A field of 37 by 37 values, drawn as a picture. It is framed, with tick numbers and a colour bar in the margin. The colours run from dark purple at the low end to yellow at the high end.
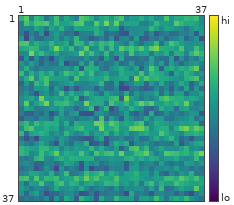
Histogram: bell-shaped. Odd rows or columns: none. Stripes: horizontal, repeating 7 times. Average level on the scale: 50%. Slope: none.
